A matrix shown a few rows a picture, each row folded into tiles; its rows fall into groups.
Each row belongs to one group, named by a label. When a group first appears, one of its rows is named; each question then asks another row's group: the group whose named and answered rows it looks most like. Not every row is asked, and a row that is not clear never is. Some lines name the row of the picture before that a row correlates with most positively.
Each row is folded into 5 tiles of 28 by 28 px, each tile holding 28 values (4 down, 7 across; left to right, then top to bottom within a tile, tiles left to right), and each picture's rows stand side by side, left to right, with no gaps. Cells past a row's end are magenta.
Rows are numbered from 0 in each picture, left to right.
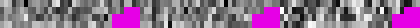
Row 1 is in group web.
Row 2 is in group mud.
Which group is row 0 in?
web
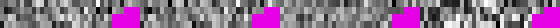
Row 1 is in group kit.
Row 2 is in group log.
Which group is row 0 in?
kit
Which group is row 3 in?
mud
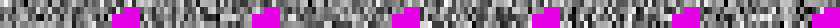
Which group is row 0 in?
web
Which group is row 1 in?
mud
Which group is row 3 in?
web
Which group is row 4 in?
web
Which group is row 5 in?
log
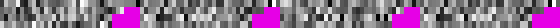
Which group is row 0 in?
log
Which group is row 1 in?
log
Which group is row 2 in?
web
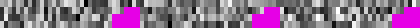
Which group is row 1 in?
log
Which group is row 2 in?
kit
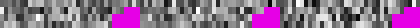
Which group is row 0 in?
kit
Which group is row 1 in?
log
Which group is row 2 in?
mud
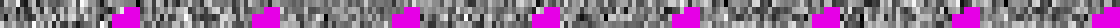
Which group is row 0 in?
log
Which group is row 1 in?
mud
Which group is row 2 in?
kit
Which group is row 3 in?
web
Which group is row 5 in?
web
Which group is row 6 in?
mud
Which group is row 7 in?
web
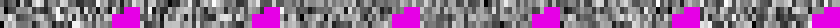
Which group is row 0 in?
kit
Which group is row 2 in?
kit
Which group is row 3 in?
log
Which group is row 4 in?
kit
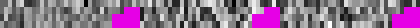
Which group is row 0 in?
mud
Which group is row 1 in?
mud
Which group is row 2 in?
mud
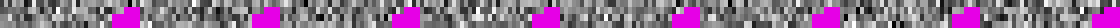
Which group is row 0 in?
log
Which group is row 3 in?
log
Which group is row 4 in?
web
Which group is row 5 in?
kit
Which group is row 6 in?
kit
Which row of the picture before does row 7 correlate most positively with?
0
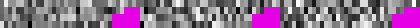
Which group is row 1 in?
kit
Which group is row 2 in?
mud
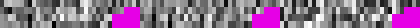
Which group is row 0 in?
log
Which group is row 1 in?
web
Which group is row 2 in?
mud
